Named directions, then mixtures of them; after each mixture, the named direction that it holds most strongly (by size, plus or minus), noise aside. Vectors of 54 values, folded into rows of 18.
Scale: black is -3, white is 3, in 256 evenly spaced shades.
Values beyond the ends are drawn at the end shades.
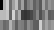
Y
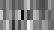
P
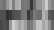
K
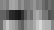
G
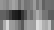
G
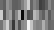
P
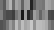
K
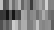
K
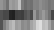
G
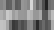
K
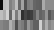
Y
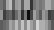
K
